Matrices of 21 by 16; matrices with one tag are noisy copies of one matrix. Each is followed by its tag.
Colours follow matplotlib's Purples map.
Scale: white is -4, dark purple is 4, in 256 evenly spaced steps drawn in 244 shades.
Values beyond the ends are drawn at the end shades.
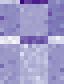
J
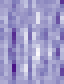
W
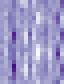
W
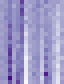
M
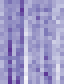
M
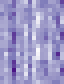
W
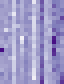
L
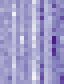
L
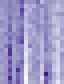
M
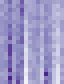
M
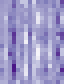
W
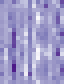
W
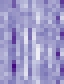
W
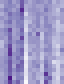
M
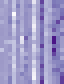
L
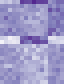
J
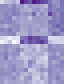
J
